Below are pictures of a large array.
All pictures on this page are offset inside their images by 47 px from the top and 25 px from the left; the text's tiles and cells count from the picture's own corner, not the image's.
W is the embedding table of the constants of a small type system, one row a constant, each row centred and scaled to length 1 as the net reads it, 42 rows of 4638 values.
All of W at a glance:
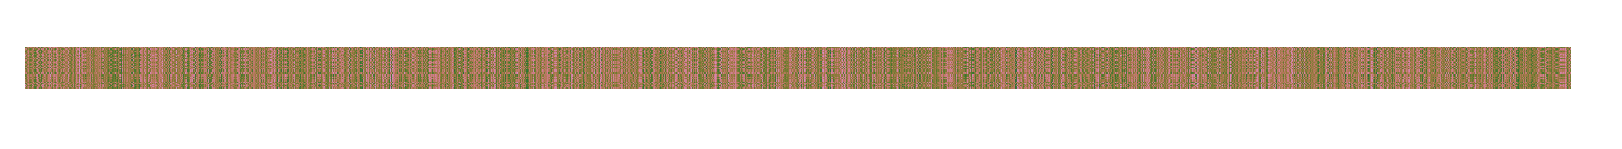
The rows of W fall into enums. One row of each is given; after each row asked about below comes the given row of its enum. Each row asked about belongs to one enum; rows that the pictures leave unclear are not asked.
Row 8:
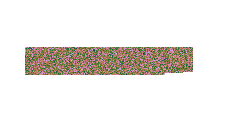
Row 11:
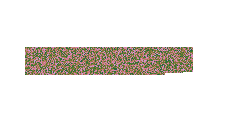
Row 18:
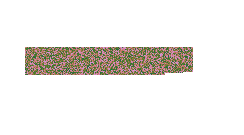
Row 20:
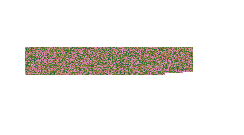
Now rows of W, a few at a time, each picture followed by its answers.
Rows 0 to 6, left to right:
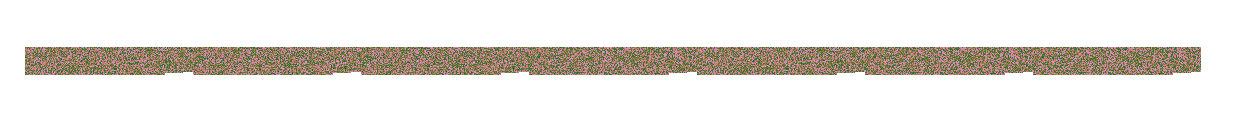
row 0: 11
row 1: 20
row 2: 20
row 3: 18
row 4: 11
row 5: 18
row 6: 18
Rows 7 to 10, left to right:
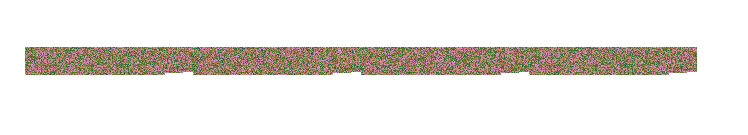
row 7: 20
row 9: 18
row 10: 20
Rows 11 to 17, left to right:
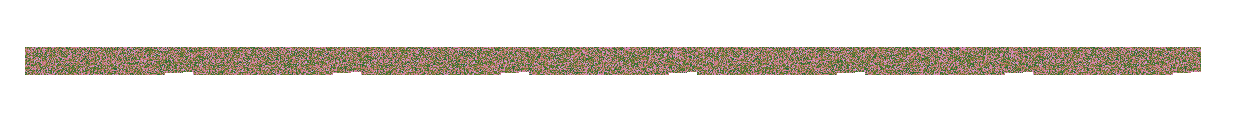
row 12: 20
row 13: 20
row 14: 18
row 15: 11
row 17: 20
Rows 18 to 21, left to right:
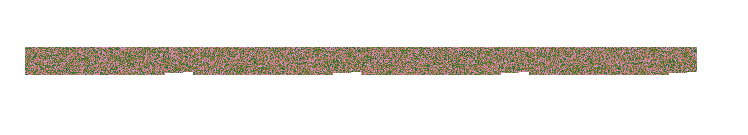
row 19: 11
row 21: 11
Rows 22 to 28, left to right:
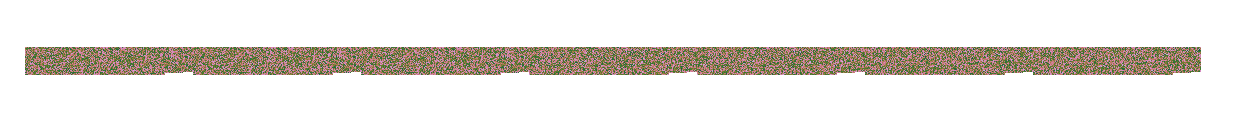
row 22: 18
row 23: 18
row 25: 20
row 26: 20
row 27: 11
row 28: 11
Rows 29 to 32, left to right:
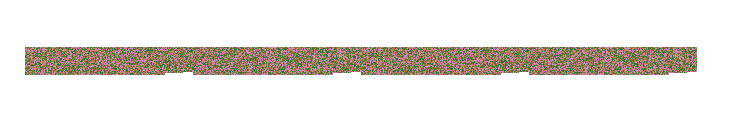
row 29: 11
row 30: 18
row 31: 11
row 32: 18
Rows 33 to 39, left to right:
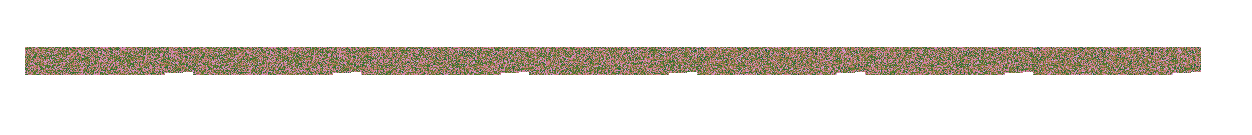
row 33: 18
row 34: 18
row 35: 20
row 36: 11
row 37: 8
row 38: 20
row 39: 8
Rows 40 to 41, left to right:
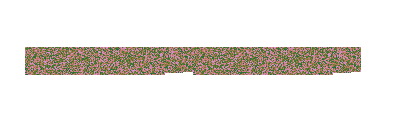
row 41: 18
